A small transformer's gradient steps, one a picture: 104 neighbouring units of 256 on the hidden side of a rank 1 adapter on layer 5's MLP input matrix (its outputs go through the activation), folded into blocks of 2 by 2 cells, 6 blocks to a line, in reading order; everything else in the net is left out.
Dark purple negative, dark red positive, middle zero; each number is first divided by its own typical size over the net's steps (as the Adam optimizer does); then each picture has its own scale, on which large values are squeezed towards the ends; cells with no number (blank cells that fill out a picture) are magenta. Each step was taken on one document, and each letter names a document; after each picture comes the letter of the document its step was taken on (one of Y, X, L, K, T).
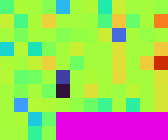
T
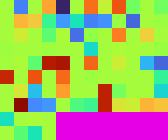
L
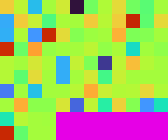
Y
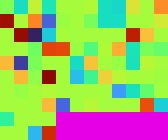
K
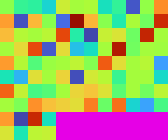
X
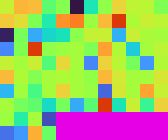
Y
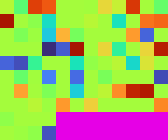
K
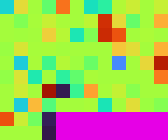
T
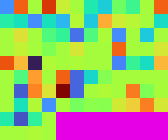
X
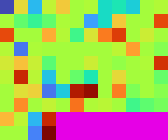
T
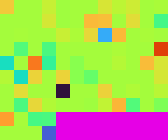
T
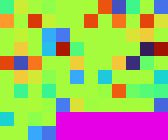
K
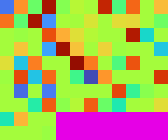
K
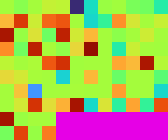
L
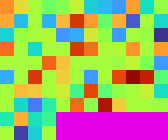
L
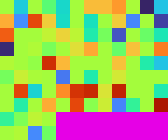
L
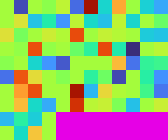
L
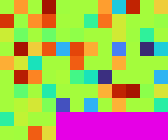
K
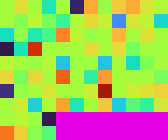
Y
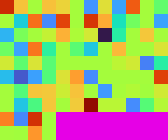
X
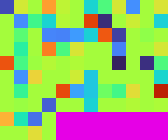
X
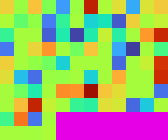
L
